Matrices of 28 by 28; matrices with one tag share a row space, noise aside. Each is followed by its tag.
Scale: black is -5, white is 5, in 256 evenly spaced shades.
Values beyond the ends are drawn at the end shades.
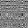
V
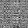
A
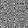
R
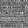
V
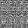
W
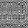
V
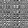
A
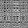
A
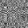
R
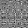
W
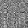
R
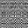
W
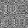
R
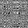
A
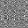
R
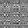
A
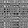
A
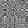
R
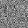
R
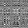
A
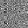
R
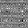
V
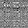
A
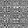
A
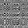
A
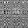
A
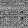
V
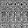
W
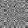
R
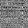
V
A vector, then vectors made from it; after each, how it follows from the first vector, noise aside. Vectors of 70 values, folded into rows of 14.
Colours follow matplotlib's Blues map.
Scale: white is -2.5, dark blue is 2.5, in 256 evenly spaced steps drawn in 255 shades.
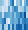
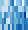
copied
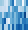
copied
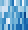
copied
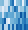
copied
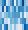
sign-scrambled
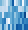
copied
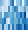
copied
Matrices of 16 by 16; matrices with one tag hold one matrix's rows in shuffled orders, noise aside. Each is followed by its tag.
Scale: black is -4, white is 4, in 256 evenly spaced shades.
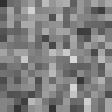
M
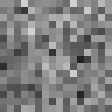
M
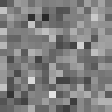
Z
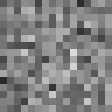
M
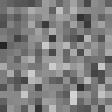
M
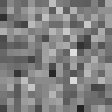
M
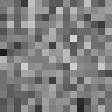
M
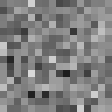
Z
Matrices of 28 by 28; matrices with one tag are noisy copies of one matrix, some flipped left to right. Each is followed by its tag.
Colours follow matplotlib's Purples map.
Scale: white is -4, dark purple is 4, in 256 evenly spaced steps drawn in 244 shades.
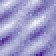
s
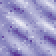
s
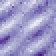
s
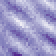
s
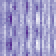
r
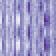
r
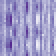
r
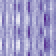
r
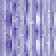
r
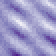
s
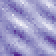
s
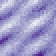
s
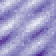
s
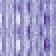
r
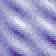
s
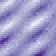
s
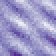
s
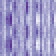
r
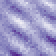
s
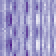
r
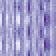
r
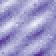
s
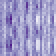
r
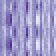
r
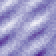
s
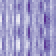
r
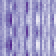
r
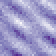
s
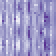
r
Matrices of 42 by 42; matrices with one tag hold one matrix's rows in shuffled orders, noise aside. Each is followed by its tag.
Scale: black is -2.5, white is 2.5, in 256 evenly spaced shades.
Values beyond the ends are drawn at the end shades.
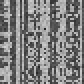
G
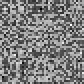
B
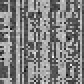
G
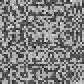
B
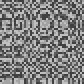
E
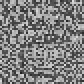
B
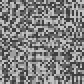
B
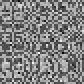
E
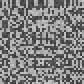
B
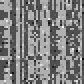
G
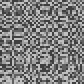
E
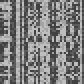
G
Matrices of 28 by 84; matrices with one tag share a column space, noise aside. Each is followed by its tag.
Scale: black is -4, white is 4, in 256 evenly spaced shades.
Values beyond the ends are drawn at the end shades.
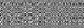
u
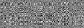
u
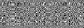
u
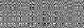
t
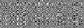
u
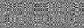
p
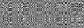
p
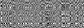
t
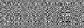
u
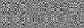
p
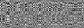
p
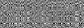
t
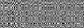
t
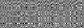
t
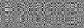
p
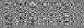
u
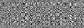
u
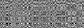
t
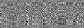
u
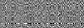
t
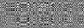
p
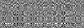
t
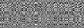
p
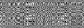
u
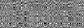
t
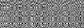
t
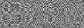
p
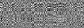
p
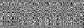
u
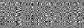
u
